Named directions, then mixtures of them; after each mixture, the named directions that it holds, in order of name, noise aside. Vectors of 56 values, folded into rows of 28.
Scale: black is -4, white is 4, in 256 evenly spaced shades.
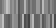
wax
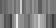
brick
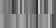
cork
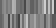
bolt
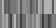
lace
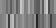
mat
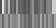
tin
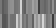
brick, lace, wax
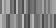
tin, wax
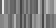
lace, tin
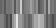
brick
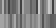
cork, lace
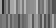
cork, tin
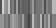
tin, wax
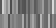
bolt, tin, wax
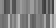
bolt, wax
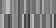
wax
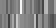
brick, mat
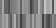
lace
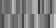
cork, wax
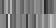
bolt, lace, mat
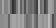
cork, tin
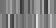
mat
